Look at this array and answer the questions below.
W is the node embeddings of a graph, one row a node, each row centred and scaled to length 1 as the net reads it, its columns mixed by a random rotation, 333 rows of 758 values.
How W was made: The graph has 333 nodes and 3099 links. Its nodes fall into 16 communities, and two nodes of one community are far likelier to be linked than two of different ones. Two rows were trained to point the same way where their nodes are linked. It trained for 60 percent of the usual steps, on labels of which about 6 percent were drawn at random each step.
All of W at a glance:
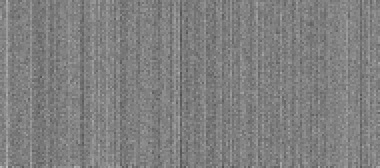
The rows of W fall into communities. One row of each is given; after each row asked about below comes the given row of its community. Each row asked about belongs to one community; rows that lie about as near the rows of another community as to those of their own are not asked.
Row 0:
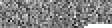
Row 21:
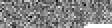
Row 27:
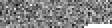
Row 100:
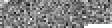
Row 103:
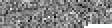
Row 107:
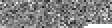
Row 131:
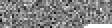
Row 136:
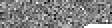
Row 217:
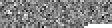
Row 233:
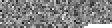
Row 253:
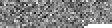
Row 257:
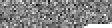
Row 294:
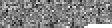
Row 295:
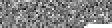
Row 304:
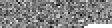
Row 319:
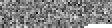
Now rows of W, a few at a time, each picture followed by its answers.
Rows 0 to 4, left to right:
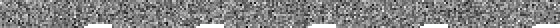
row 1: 103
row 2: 107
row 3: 131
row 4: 294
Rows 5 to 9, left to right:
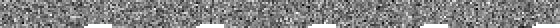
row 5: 233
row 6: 107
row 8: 21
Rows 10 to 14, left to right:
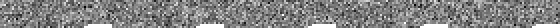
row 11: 21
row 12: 295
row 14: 0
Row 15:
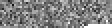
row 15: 103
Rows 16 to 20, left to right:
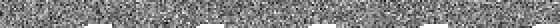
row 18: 27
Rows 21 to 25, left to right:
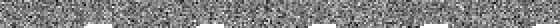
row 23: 21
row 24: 100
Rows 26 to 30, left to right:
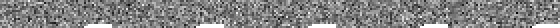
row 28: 0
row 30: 304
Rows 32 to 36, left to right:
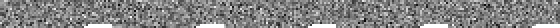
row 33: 0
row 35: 233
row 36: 233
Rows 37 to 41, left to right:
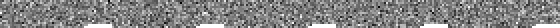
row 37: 100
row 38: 319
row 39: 103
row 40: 21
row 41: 295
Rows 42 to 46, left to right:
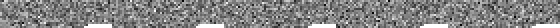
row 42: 100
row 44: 100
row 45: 295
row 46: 0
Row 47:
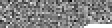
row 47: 27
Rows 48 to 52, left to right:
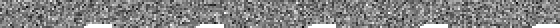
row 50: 107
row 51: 136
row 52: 319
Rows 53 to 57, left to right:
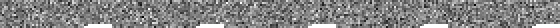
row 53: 294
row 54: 100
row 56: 217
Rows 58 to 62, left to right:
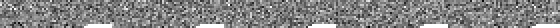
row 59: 131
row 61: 131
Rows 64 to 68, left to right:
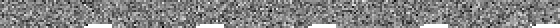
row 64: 233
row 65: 107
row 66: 295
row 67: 136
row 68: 103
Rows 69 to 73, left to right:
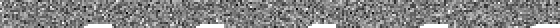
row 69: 107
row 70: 100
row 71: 103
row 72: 100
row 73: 107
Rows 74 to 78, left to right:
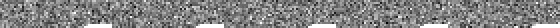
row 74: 257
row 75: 294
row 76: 136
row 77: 294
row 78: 107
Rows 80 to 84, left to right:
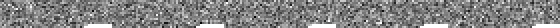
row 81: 319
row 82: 100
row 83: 100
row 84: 21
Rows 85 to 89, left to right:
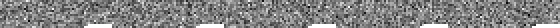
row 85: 295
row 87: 107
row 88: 257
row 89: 304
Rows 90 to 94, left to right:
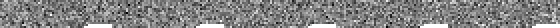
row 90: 107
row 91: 27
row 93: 253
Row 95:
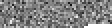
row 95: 103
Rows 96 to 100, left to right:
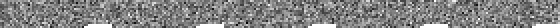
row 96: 304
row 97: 0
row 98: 233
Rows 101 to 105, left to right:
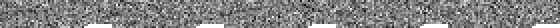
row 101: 27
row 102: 0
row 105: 0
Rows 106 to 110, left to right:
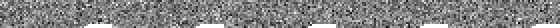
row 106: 257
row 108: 233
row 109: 253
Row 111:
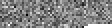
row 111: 21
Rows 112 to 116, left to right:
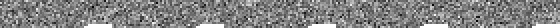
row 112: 295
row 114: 304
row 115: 295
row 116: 295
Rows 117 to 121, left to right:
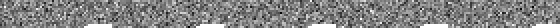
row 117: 295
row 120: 21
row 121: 103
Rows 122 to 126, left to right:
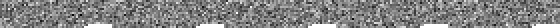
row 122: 253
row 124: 100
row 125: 107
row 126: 136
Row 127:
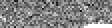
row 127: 27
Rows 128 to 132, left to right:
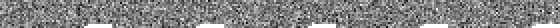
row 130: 0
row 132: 257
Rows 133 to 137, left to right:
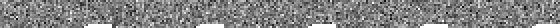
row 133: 27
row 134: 304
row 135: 295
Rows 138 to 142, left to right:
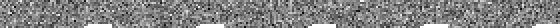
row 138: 253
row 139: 257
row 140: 233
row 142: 0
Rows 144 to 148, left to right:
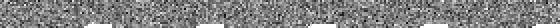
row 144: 233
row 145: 304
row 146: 257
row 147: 304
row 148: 21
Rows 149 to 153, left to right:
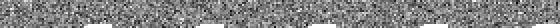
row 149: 304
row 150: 233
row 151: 304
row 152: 107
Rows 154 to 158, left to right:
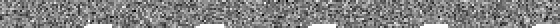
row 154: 217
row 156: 304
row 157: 131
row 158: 294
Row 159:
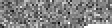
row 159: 295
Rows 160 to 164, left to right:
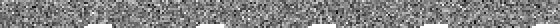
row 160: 319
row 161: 100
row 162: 131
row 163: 21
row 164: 233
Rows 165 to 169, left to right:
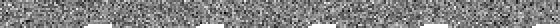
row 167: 253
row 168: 253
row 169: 21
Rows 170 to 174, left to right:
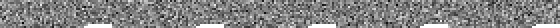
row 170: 0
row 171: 294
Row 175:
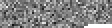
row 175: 21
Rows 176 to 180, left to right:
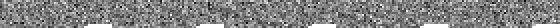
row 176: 0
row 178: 233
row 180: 136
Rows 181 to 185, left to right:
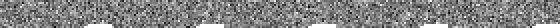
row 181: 257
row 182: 319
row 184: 103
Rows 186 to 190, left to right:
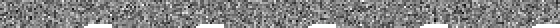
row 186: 103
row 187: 257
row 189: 107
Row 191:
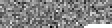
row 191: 319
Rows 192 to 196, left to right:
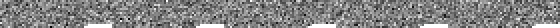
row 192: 100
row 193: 136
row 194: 233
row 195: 0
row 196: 0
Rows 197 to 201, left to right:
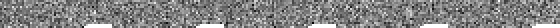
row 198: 319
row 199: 27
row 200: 257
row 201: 253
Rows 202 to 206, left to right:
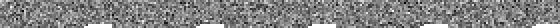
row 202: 103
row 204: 103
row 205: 319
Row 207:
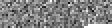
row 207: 217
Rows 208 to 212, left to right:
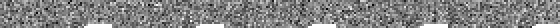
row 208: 295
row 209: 100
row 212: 304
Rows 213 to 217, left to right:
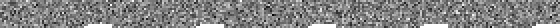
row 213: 257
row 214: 253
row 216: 21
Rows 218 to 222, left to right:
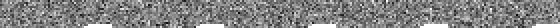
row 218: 294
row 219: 136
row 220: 136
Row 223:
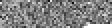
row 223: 0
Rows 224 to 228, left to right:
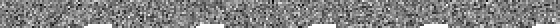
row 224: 294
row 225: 295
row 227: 295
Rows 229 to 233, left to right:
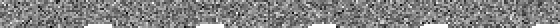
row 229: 253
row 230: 100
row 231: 100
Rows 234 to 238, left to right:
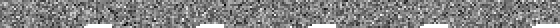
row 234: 257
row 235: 21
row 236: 294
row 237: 0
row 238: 253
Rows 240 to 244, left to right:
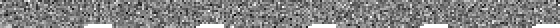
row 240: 107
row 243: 21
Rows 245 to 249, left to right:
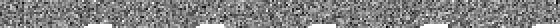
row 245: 103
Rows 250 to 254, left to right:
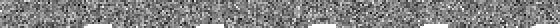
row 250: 107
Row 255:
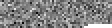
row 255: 233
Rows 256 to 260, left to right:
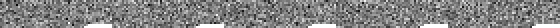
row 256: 27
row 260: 304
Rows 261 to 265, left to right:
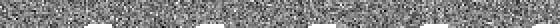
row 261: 27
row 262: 233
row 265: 107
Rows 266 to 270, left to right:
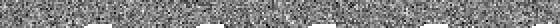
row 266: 294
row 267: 136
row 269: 27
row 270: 233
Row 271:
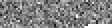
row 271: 103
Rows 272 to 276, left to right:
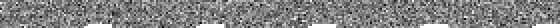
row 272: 107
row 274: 100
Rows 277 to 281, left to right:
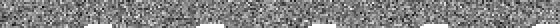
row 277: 21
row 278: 0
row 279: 100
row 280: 136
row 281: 233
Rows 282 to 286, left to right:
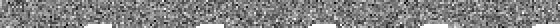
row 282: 257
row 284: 233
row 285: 233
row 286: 107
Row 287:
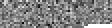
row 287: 233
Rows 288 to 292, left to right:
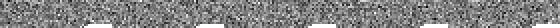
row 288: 27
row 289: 319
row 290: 27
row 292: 103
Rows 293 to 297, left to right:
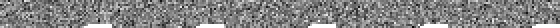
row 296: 103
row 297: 319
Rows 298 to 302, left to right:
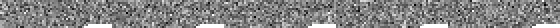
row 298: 107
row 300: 103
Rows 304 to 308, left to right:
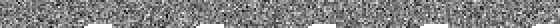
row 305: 253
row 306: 257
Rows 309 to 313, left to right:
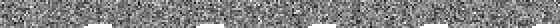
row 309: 257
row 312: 294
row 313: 27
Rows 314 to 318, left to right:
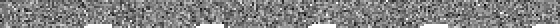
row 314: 131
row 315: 103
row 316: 304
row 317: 0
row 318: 136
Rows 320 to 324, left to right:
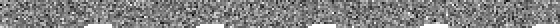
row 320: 107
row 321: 304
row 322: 136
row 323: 103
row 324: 136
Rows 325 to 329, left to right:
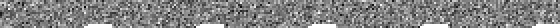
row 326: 136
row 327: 100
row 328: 319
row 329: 100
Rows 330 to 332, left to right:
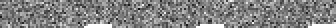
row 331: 103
